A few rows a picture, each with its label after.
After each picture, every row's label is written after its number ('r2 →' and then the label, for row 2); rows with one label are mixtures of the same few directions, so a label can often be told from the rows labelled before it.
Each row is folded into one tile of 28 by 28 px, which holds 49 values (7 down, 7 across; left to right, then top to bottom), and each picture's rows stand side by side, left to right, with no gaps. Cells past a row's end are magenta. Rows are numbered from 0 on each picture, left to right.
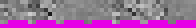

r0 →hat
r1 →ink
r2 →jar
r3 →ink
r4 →ink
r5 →ink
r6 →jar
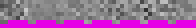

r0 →ink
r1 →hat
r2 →ink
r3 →ink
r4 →hat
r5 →hat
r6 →hat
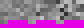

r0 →ink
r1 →jar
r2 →hat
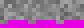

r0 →hat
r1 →hat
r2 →hat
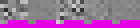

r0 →hat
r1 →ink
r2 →ink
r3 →ink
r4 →ink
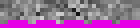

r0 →ink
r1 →jar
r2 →ink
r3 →hat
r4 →jar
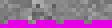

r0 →jar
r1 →hat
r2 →ink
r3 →hat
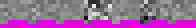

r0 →hat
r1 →hat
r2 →hat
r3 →hat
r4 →jar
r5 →jar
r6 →hat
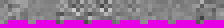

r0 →jar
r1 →jar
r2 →ink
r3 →ink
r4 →ink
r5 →jar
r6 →hat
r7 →jar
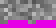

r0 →hat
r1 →hat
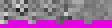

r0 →ink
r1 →ink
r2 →jar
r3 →ink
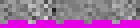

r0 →hat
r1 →ink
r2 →hat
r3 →hat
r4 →ink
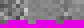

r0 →ink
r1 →ink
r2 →jar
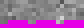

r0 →jar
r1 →hat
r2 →jar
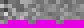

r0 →hat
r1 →hat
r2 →hat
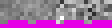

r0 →ink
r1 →ink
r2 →jar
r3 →hat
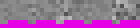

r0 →hat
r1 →hat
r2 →jar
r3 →hat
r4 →hat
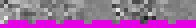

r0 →jar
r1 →ink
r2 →jar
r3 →hat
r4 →hat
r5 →jar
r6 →ink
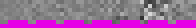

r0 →ink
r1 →hat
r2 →hat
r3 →ink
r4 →jar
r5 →hat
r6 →hat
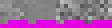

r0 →ink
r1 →jar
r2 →hat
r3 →ink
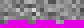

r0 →ink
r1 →hat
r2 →ink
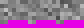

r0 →hat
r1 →ink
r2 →hat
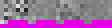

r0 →ink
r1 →jar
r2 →hat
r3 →ink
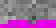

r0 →jar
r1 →jar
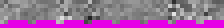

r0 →jar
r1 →jar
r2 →jar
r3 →jar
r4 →jar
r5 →ink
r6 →hat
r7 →jar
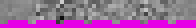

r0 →jar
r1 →jar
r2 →jar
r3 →hat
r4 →ink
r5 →hat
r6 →jar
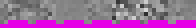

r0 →jar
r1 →ink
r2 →jar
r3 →hat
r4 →hat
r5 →hat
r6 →jar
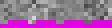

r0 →hat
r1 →jar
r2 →hat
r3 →ink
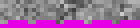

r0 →ink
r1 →hat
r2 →jar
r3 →jar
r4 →jar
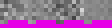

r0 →hat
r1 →ink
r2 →ink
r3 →ink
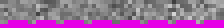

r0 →hat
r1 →jar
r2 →hat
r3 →hat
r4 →ink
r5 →hat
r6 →hat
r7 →jar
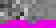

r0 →ink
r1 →jar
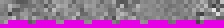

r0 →jar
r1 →ink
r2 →ink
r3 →ink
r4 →hat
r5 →ink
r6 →ink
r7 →ink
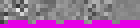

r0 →ink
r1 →jar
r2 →ink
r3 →hat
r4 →hat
